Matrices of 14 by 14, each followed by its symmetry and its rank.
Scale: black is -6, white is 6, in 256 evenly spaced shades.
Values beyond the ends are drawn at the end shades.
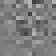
neither, rank three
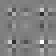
symmetric, rank one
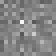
symmetric, rank three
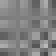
symmetric, rank one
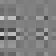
neither, rank one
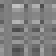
neither, rank one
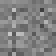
neither, rank three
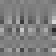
neither, rank one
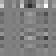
neither, rank one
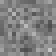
symmetric, rank three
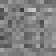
neither, rank three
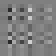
neither, rank one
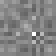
symmetric, rank three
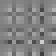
symmetric, rank one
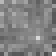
symmetric, rank three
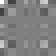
symmetric, rank one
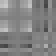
symmetric, rank one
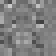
neither, rank three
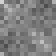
symmetric, rank three
